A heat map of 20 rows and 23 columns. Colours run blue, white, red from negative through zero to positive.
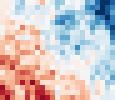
Overall the values sit about 50% of the way up the scale. There are no lone odd cells. The halves do not mirror each other. The top right is the ninth with the lowest average. Values rise toward the bottom left.
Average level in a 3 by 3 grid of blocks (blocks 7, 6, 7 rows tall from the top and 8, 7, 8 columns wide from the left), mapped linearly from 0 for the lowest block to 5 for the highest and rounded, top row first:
310 | 422 | 542
